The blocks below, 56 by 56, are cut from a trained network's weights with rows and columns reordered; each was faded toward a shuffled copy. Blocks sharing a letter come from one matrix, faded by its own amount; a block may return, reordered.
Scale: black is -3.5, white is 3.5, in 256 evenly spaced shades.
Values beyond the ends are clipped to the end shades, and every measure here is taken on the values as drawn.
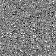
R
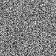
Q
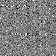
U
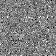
R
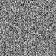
Q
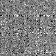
U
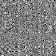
U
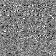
U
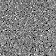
R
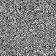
U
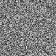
Q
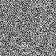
Q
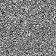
R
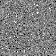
R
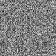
Q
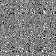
U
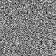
Q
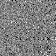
R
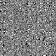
U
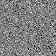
R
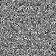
R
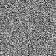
Q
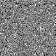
R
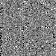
U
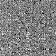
U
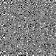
U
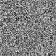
Q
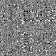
U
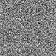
Q
